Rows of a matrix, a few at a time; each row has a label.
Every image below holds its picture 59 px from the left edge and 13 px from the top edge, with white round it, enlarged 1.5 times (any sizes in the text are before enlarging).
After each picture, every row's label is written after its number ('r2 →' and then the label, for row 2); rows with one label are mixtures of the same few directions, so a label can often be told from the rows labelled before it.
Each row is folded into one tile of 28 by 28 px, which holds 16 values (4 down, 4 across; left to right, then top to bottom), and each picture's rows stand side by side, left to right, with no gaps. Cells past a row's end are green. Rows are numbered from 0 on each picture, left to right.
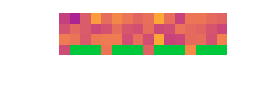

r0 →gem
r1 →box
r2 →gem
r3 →box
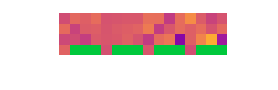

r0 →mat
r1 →box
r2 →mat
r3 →mat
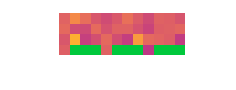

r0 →gem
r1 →mat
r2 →box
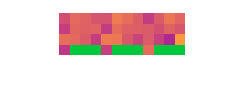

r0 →box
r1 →box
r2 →mat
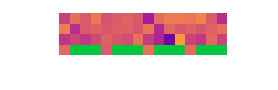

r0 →mat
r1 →mat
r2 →mat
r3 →gem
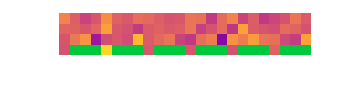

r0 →mat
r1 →box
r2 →mat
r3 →mat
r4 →mat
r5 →mat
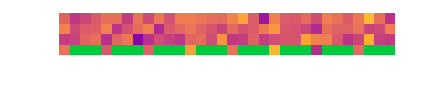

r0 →box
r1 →mat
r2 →mat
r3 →box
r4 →gem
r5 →box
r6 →box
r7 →gem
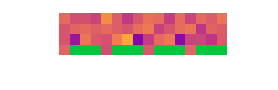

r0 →gem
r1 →mat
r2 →mat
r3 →mat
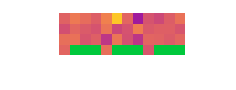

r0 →box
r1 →gem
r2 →gem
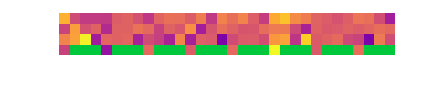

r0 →mat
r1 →box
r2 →mat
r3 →mat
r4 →gem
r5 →box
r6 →mat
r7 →gem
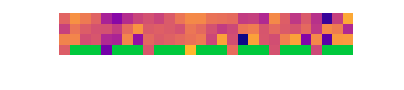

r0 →box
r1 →box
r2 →gem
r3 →box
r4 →gem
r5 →mat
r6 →gem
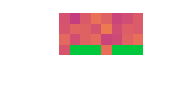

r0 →gem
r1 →box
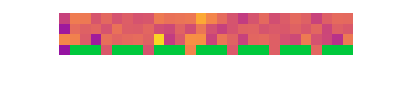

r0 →box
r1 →mat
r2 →gem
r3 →box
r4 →gem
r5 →mat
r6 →mat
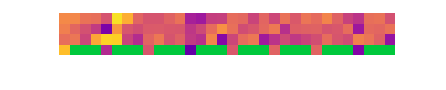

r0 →box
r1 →box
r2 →gem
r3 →box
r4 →mat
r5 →mat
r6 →gem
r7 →box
